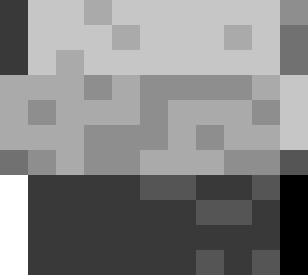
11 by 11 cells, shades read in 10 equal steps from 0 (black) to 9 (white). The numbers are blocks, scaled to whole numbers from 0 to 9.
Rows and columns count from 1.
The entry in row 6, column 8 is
5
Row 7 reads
4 5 6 5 5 6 6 6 5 5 3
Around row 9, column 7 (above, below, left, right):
3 2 2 3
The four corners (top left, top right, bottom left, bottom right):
2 5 9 0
